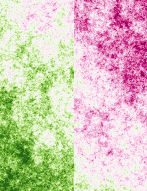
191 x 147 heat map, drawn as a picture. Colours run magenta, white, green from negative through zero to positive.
The bottom left is the ninth with the highest average. The left part is higher, up to a seam about 50% of the way across. Values rise toward the bottom left. There are no regular stripes.
